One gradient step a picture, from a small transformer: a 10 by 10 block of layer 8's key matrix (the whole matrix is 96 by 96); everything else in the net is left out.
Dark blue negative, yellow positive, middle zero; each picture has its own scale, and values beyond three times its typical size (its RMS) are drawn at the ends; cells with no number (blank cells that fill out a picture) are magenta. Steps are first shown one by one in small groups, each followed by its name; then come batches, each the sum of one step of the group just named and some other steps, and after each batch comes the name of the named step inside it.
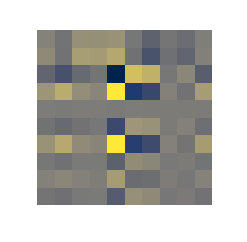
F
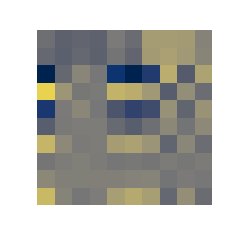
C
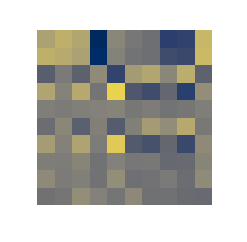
F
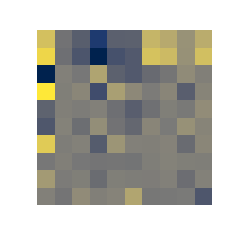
C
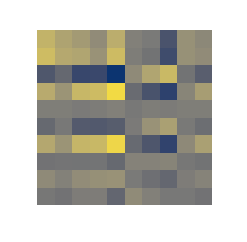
F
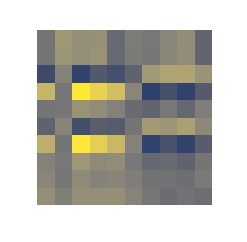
C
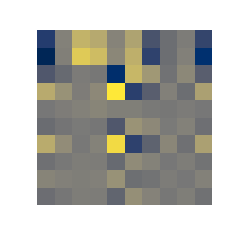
F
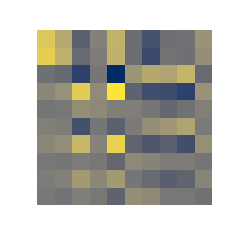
F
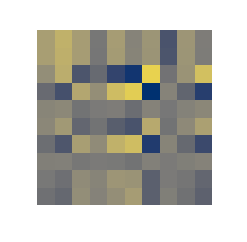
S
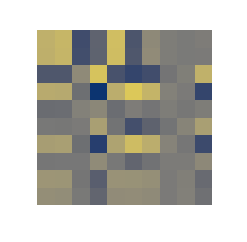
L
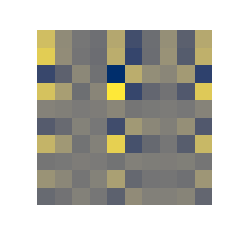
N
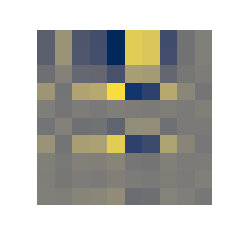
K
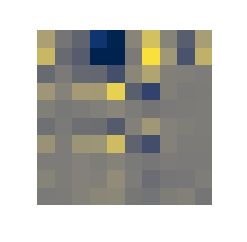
K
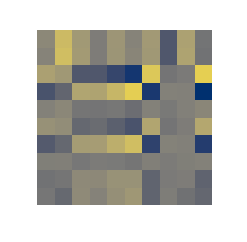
S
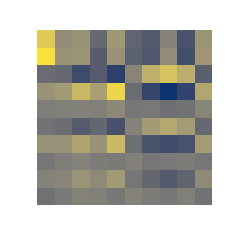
N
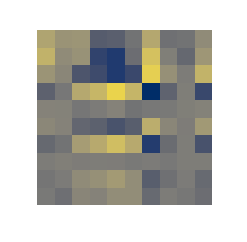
S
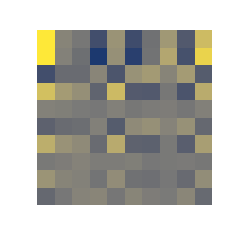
N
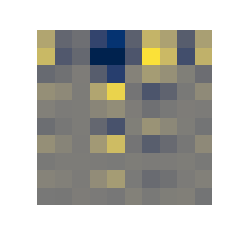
N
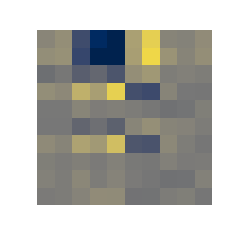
K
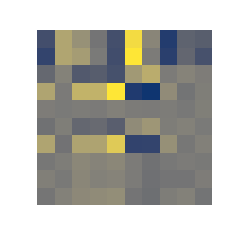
K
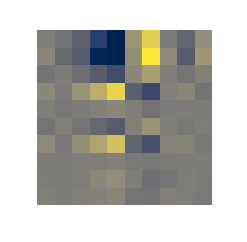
K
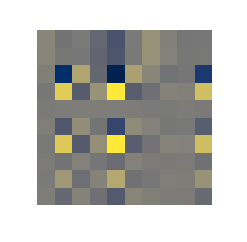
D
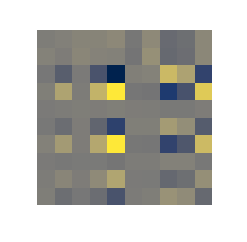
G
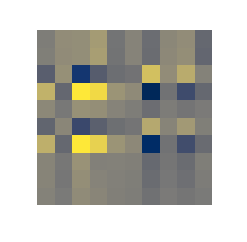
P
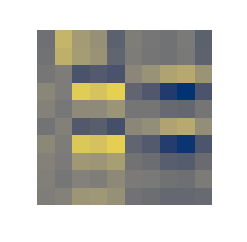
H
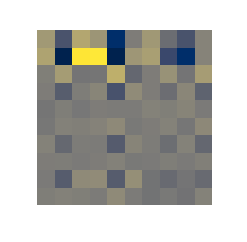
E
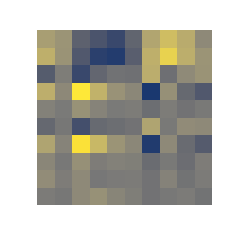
P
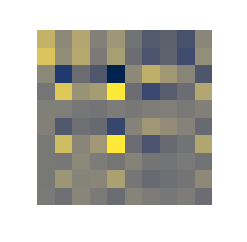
D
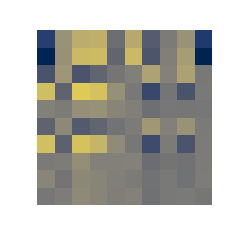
P
